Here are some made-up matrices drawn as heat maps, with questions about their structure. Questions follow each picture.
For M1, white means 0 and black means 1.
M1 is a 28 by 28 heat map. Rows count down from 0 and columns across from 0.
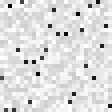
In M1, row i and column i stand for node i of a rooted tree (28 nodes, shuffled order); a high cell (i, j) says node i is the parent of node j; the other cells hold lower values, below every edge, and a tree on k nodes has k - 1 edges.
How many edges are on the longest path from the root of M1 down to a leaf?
8
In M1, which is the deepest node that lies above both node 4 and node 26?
6
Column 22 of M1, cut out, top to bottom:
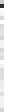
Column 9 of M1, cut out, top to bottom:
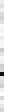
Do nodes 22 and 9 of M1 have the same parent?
no
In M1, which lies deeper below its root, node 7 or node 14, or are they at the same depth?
node 7
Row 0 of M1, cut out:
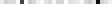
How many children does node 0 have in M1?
2
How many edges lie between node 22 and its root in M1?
5
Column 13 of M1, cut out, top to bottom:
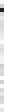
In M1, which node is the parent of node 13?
2
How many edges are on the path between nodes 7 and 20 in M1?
1
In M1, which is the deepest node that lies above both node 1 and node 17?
6
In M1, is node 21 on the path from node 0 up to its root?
no
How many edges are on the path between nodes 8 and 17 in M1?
6
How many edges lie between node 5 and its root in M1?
7
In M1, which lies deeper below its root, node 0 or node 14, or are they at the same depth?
node 0
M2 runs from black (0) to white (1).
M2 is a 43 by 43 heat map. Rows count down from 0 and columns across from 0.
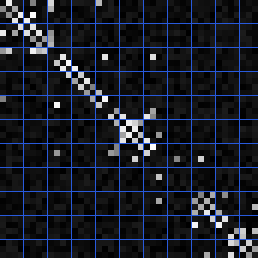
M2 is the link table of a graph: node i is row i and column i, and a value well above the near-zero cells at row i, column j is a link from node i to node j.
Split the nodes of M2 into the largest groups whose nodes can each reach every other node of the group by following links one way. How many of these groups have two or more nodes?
1
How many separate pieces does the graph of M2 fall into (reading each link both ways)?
5
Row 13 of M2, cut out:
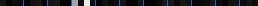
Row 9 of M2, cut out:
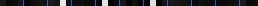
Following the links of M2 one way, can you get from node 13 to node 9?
yes
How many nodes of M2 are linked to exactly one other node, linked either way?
1
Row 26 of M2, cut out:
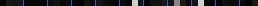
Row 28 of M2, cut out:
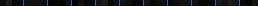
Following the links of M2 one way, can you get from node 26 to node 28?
no
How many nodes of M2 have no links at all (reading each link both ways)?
4
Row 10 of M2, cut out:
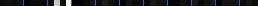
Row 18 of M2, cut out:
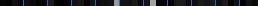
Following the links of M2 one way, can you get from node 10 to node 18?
yes
